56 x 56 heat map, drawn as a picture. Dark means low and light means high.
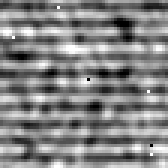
On average the colour sits 50% of the way up the scale. Six lone cells stand out: four far higher and two far lower than their neighbours. There is no seam. Horizontal stripes repeat 10 times down the table. There is no overall slope.
